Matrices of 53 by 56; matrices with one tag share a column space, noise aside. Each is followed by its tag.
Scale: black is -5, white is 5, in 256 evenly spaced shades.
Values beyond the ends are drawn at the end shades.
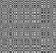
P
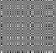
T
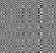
P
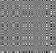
T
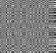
P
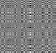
P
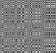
P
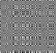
T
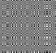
T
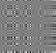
T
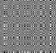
T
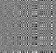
T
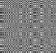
P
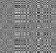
P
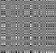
T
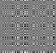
T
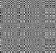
P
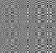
P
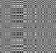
P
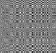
P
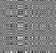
T
